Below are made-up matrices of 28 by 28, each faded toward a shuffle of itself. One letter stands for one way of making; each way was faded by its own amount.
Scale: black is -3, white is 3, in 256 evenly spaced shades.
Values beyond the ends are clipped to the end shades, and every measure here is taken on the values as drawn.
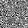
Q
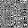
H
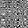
H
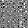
H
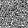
Q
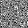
Q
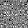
H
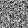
Q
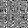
H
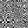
H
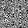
Q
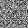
Q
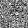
Q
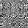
H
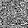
Q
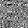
H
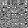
H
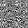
H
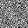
Q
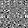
H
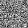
Q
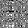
H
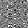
H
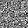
Q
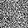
Q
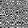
H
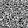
Q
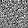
Q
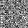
Q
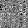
H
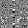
H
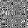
H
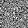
Q
